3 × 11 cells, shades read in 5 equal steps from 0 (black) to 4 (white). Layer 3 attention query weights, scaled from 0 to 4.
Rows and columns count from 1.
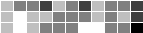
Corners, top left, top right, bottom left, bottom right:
3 1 3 0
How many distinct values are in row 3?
4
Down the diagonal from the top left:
3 4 3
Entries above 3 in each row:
0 1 3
